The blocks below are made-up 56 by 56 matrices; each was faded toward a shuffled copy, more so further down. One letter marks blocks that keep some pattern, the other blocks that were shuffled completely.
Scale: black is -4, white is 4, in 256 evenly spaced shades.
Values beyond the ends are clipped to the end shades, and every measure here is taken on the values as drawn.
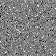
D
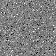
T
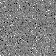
D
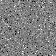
D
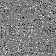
D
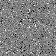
D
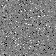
D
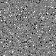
D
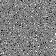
D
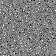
T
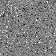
D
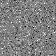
D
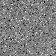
T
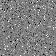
T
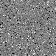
D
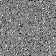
D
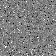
D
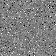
T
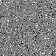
D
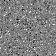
D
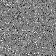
D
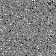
D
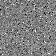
T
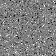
D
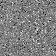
T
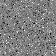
T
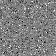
D
